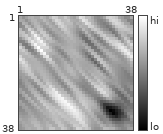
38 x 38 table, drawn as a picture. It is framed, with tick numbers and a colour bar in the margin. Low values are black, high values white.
The grain runs diagonally down to the right. No lone cell stands out from its neighbours. The halves do not mirror each other. No single row or column stands out from its neighbours. A single dip lies in the bottom right. The ninth with the highest average is the bottom middle.
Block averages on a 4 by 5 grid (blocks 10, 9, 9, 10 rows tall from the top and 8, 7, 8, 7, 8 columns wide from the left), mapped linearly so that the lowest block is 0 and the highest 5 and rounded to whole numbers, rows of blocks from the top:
4 4 3 3 4
4 3 3 3 3
3 4 3 3 2
3 4 5 2 0
